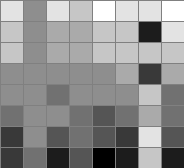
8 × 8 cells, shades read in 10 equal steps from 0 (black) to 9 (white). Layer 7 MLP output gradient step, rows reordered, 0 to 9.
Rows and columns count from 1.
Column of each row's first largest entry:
5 8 1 6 7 7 7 7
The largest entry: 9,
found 2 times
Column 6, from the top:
8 7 7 6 5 4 2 1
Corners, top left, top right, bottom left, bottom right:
8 9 2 1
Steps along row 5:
same down up same same up down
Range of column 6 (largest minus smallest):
7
